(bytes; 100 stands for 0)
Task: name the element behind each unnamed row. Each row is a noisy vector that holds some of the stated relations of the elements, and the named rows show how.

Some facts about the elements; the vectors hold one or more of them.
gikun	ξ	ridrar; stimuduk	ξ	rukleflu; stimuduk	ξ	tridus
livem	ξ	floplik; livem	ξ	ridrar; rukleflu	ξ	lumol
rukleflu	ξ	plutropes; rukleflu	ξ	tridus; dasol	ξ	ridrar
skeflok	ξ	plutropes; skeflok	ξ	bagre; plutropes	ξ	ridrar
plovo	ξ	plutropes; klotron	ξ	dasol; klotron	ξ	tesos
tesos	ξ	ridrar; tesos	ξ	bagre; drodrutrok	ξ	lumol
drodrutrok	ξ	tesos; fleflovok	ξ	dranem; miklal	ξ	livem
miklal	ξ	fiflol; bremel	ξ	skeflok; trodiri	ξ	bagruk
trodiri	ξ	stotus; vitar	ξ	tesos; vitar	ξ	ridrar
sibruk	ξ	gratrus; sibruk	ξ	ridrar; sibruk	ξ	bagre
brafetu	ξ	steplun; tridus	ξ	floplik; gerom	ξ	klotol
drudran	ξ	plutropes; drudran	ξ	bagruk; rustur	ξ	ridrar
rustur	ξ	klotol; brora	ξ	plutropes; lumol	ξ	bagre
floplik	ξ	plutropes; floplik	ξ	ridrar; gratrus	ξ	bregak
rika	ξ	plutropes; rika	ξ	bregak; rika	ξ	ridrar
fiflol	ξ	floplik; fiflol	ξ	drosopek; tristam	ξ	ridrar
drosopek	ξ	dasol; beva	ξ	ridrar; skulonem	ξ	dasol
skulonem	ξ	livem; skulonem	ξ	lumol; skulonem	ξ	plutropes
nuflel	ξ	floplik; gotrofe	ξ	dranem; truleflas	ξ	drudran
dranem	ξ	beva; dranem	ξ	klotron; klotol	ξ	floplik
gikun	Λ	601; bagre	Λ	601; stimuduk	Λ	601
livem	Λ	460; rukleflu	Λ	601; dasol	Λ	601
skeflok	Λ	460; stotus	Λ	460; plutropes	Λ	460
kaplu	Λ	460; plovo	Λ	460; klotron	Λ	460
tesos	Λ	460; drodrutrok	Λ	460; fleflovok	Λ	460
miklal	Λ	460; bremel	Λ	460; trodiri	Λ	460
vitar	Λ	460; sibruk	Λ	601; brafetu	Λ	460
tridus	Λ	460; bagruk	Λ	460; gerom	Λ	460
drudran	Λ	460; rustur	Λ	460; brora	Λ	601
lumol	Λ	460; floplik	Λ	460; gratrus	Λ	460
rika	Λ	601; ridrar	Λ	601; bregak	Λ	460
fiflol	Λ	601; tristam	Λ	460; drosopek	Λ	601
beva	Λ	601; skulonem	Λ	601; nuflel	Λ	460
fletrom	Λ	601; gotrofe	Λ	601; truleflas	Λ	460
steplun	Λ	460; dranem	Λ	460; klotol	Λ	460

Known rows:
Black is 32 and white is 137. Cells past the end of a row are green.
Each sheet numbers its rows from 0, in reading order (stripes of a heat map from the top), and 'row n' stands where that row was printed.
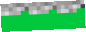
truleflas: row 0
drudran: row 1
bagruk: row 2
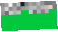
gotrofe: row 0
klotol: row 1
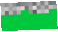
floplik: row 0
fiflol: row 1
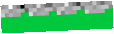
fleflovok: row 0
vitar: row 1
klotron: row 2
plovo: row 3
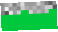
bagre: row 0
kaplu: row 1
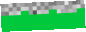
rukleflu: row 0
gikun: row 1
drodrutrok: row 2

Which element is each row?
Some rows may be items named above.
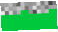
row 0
bregak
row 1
beva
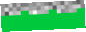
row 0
gikun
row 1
trodiri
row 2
miklal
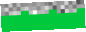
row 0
skulonem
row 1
trodiri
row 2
beva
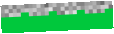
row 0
brora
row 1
lumol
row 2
fletrom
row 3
plutropes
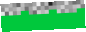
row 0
bregak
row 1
gotrofe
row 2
tesos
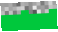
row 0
plutropes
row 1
bagre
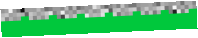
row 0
dranem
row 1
tridus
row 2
dasol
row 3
brafetu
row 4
livem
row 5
plutropes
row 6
ridrar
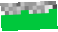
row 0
gratrus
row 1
steplun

